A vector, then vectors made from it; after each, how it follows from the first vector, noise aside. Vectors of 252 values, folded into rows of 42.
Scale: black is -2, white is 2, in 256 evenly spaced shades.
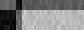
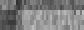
shrunk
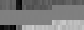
partly zeroed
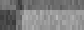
shrunk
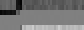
partly zeroed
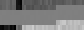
partly zeroed
